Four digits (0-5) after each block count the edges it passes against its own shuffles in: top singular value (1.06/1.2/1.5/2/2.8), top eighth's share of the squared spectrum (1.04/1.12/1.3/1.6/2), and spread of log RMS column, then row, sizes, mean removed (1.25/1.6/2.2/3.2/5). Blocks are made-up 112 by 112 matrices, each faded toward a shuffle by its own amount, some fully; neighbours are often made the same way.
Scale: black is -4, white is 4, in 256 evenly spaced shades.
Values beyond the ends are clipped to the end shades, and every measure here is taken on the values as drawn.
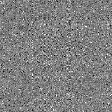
4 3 2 2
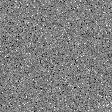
1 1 0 0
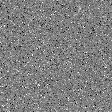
0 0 0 0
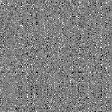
4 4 3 2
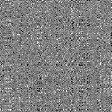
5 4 3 2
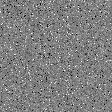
0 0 0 0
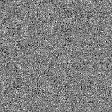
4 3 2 1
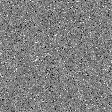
0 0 0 0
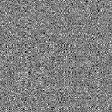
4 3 2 2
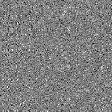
4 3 2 2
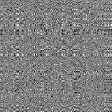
5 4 3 3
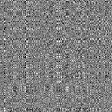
5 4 3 3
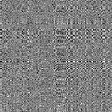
5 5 3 3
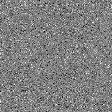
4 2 1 1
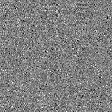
4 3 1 1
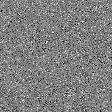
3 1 0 0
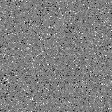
3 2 0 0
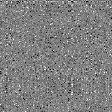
4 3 2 2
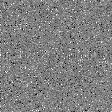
3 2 0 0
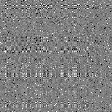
5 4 3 3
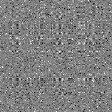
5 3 2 2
